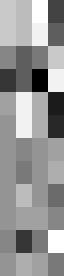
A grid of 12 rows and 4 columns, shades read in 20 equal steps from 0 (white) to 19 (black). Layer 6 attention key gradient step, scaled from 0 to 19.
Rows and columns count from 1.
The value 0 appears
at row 1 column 3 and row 11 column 4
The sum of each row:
23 22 35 47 31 31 32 32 32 31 34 31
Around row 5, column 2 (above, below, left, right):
12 1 7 6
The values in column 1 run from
4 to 15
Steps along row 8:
up down down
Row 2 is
4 5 1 12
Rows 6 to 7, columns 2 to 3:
1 6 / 9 8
